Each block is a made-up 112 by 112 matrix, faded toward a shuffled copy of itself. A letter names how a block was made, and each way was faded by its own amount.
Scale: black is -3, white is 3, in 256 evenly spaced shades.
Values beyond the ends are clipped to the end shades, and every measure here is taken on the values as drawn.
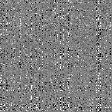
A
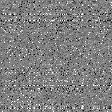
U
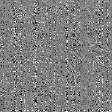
A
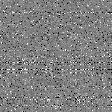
U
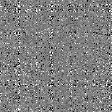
A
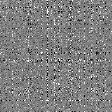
A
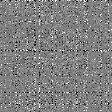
A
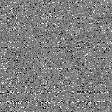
U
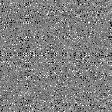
U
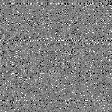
U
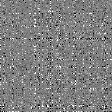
A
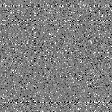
U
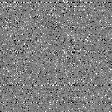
U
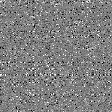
U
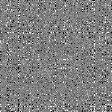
A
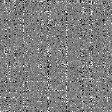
A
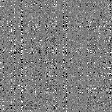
A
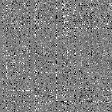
A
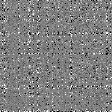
A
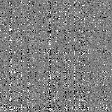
A
